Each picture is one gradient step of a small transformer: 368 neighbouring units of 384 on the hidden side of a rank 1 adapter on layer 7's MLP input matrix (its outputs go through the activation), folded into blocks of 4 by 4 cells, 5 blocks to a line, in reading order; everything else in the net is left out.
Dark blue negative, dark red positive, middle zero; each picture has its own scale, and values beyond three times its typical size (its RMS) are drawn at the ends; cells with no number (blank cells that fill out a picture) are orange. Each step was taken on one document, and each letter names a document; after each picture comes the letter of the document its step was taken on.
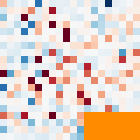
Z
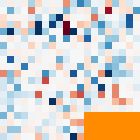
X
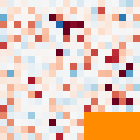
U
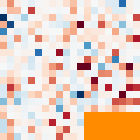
U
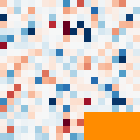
X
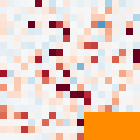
Z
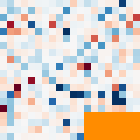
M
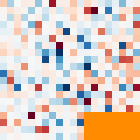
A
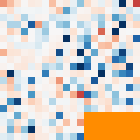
U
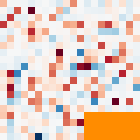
U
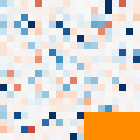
Z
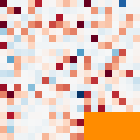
M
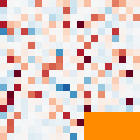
M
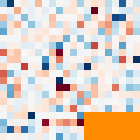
A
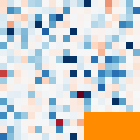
X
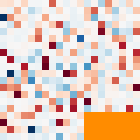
A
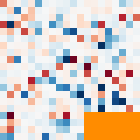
M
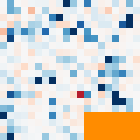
X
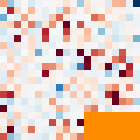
U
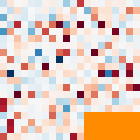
U
